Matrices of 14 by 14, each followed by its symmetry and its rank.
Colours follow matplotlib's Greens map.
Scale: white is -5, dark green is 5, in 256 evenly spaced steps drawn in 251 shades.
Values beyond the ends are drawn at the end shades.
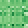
neither, rank two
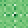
symmetric, rank two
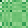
symmetric, rank two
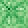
symmetric, rank three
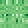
neither, rank two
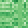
neither, rank two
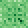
symmetric, rank three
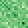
symmetric, rank three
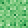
symmetric, rank three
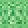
neither, rank two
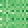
neither, rank two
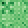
symmetric, rank three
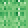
neither, rank two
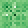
symmetric, rank three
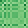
symmetric, rank two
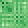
symmetric, rank three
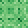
symmetric, rank three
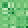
symmetric, rank two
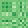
symmetric, rank two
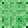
symmetric, rank three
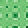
symmetric, rank two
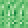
neither, rank two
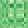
neither, rank two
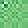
symmetric, rank two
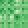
symmetric, rank two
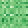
neither, rank two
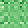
neither, rank two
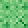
symmetric, rank three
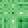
symmetric, rank two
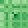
symmetric, rank two
